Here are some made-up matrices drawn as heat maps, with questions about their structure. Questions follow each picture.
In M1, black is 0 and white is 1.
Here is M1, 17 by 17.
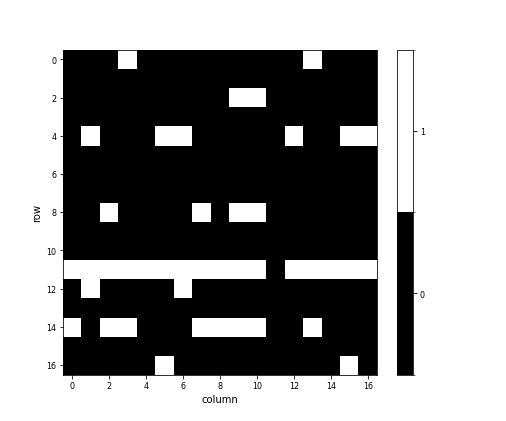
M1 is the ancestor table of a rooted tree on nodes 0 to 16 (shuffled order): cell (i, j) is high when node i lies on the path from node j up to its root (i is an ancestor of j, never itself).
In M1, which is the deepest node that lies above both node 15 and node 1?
4
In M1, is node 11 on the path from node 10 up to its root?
yes
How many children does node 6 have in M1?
0
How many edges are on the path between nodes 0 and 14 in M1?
1
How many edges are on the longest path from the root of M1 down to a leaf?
4
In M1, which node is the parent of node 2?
8
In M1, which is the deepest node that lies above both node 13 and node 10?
14
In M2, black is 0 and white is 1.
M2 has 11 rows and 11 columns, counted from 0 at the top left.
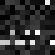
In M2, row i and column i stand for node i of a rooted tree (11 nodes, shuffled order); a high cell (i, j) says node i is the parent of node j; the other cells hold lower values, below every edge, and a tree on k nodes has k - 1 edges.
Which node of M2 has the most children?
8
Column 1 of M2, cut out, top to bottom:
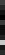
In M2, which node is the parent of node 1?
8
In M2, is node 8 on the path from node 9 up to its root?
yes
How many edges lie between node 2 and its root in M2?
2
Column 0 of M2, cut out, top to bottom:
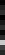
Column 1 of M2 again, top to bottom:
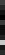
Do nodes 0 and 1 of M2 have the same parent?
yes
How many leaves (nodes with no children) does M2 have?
8
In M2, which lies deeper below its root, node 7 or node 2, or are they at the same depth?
the same depth
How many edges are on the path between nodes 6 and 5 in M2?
1
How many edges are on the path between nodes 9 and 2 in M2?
4
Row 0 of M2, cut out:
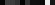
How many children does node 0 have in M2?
1
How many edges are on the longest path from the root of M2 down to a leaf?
2
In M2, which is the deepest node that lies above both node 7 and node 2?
6
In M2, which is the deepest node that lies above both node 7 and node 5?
6
